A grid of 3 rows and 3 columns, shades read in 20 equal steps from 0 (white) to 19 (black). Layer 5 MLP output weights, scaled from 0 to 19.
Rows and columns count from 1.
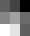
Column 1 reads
12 9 0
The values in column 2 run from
2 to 14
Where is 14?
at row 1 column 2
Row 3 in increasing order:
0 2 12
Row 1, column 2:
14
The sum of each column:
21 23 42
